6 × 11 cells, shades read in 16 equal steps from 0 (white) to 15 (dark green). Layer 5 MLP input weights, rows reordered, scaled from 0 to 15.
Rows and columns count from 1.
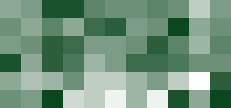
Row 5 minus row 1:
0 -3 -8 -5 -6 -5 -3 -2 -5 -4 5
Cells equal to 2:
0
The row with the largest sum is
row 4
